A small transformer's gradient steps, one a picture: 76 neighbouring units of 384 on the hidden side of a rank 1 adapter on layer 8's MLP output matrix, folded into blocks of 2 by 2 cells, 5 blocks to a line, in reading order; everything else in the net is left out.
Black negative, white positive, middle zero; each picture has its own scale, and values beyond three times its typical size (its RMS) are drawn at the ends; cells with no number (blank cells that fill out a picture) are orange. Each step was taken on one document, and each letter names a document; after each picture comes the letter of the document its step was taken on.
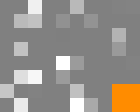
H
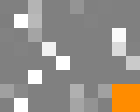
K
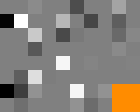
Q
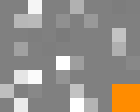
H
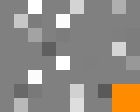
Q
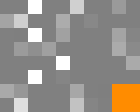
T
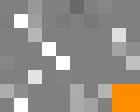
K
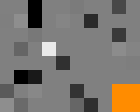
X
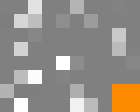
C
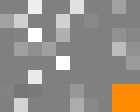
T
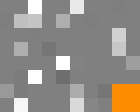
C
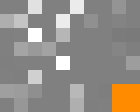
T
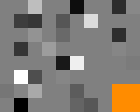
H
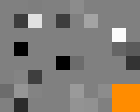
C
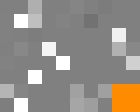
K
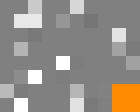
C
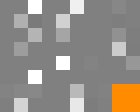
Q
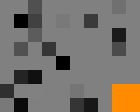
X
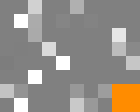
K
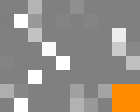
K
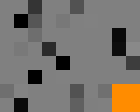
K
